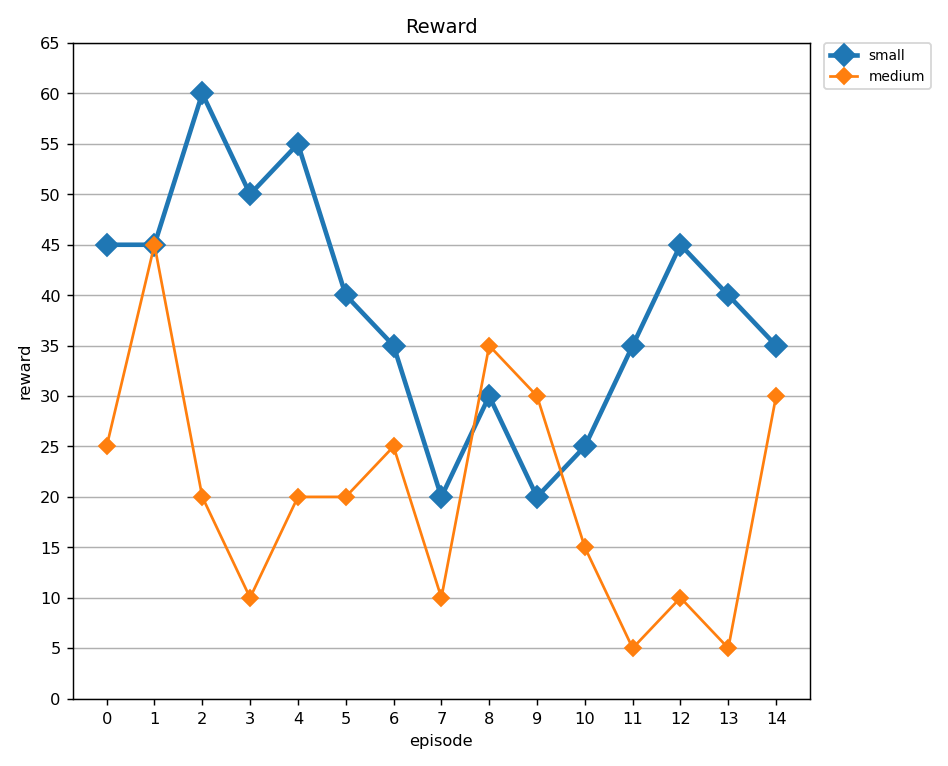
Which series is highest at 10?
small
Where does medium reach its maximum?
1
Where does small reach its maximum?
2
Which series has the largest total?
small
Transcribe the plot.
Title: Reward
x-axis: episode, ticks 0 1 2 3 4 5 6 7 8 9 10 11 12 13 14
y-axis: reward, ticks 0 5 10 15 20 25 30 35 40 45 50 55 60 65
Legend: small, medium
Values:
small: 45 45 60 50 55 40 35 20 30 20 25 35 45 40 35
medium: 25 45 20 10 20 20 25 10 35 30 15 5 10 5 30
